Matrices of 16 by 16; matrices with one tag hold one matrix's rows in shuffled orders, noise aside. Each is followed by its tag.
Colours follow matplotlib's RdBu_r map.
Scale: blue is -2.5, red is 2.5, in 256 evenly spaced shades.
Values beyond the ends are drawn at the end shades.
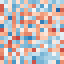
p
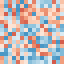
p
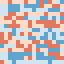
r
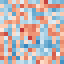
p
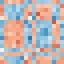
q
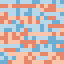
r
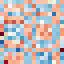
q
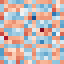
q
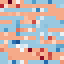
r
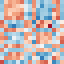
q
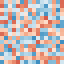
p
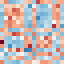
q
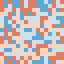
p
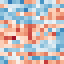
r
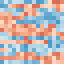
r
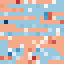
r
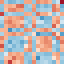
q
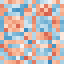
q
